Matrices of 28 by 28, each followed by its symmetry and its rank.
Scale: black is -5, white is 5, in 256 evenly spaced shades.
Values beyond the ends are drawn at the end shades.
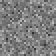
symmetric, full rank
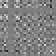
symmetric, rank three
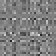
neither, rank three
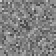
symmetric, full rank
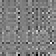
neither, rank three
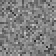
symmetric, full rank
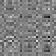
neither, rank three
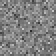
symmetric, full rank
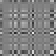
symmetric, rank one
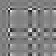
symmetric, rank one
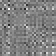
symmetric, rank three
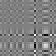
symmetric, rank one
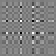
symmetric, rank one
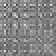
symmetric, rank three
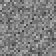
symmetric, full rank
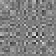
symmetric, rank three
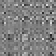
neither, rank three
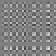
symmetric, rank one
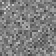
symmetric, full rank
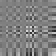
symmetric, rank one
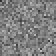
symmetric, full rank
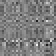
neither, rank three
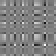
symmetric, rank one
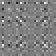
symmetric, rank three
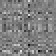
neither, rank three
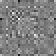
symmetric, rank three
